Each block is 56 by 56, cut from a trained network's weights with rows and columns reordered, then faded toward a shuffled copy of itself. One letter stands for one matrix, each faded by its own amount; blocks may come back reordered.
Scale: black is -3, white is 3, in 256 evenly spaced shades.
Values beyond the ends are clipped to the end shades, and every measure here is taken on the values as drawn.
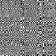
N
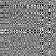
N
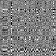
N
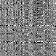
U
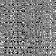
U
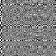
N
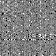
U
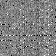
U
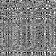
U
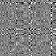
N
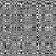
N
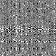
U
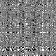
U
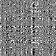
U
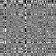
N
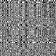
U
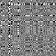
N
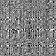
U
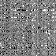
U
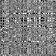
U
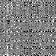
U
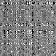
U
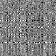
U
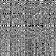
U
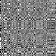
N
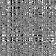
U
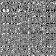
U
